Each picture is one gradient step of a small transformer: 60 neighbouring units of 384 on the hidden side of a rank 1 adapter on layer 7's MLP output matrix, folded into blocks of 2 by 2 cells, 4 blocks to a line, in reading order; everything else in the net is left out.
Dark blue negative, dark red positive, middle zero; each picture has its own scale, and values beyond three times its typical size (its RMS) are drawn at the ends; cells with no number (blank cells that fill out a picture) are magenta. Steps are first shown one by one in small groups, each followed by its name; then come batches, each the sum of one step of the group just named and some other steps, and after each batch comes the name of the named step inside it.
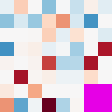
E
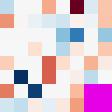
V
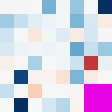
E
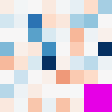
E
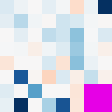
V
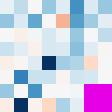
E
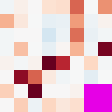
V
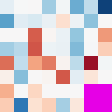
E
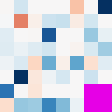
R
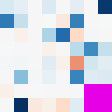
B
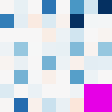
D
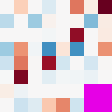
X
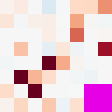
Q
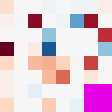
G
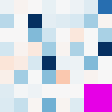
X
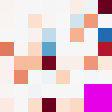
G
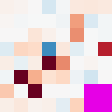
Q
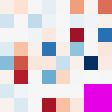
X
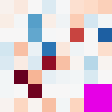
Q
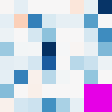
R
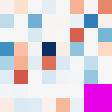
X
